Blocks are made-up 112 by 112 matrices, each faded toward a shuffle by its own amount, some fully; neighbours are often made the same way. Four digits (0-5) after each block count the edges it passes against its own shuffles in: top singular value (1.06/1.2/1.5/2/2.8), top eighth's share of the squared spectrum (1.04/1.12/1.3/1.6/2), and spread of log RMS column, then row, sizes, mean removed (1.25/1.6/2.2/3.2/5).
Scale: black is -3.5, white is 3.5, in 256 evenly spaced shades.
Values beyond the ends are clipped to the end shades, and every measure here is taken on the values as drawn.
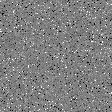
0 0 0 0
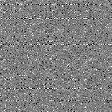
4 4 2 3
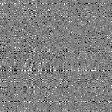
4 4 2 3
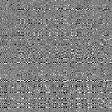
5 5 3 4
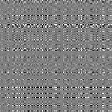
5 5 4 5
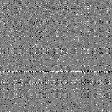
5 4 2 3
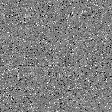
3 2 0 1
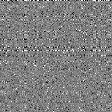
5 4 2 3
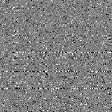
4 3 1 2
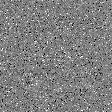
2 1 0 0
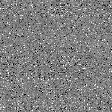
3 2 1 2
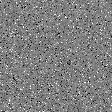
2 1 0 0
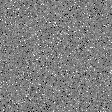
0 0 0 0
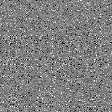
4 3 2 2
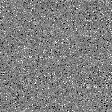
3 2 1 1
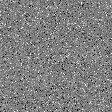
2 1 0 0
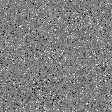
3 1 0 0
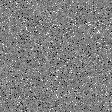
0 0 0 0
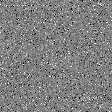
3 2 0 1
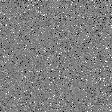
1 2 1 2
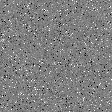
0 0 0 0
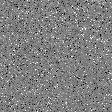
0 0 0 0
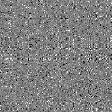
4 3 2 2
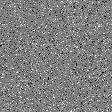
2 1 0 0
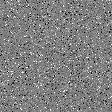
2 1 0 0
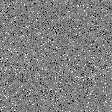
3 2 0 0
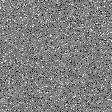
2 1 0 0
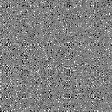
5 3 2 2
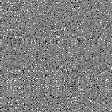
4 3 2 2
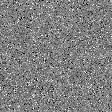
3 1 0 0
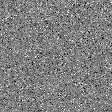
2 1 0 0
